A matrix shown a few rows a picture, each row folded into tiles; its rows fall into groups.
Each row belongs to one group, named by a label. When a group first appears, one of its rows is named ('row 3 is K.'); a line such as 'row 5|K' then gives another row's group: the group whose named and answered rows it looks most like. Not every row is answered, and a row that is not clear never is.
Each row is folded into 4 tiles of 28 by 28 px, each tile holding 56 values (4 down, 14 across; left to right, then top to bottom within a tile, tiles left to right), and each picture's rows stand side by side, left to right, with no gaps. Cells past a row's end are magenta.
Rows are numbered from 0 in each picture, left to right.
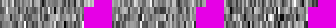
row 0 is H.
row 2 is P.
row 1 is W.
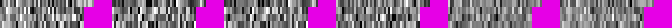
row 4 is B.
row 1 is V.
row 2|V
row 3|P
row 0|H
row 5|H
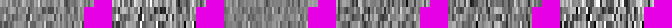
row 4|V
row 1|W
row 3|B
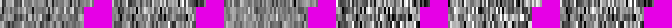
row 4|H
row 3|P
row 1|P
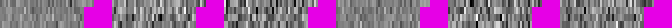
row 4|V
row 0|H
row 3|H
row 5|P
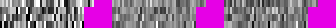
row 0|W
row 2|V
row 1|W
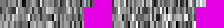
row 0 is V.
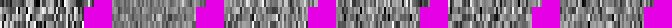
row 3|P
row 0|V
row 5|V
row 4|B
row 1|P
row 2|W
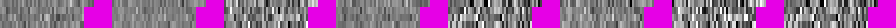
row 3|P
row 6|H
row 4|V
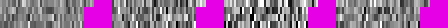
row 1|H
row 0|W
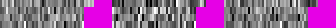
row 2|P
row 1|V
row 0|H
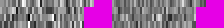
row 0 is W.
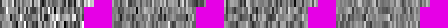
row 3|W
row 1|P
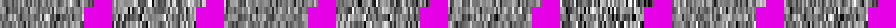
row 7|P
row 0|P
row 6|H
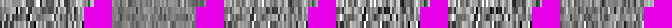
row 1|P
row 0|W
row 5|H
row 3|W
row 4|W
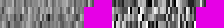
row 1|V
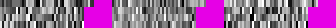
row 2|W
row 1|H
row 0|V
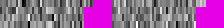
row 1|H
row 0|V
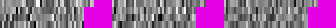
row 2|B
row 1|B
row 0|W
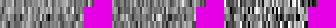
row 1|P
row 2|P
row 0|B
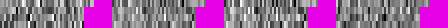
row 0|W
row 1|H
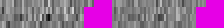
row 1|B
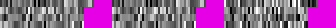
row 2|P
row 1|V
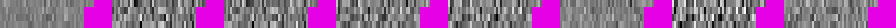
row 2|V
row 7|W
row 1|V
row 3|B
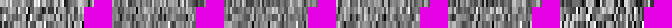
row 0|W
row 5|V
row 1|P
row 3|B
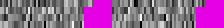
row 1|V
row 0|V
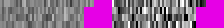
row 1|P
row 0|B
